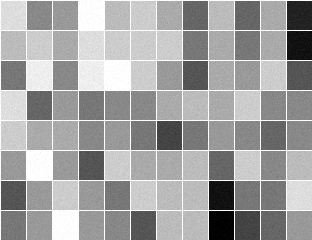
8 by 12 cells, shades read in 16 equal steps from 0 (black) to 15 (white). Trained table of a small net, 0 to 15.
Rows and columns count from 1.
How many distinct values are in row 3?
8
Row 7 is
5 9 12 9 7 12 11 11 1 7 7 13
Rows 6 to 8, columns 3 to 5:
9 5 12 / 12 9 7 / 15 9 8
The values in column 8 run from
5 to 11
